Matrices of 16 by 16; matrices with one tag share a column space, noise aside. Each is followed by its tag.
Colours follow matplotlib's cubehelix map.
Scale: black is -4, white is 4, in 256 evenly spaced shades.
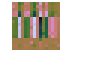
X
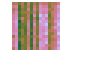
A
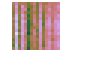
A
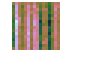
A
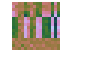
X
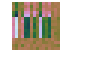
X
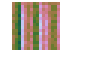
A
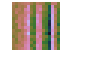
A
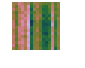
A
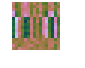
X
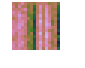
A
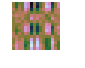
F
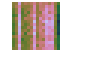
A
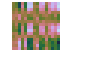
F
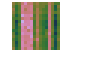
A
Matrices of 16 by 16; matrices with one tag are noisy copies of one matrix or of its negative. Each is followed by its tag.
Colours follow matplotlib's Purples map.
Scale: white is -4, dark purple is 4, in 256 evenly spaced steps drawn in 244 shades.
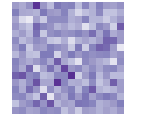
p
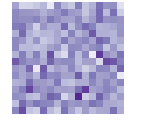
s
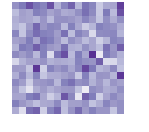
s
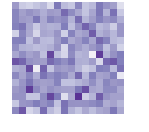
s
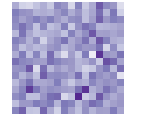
s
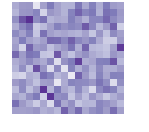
p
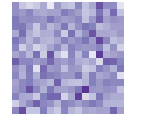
s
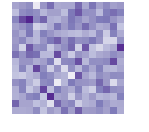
p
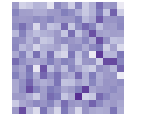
s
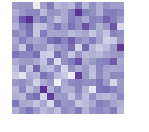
p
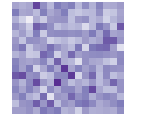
p
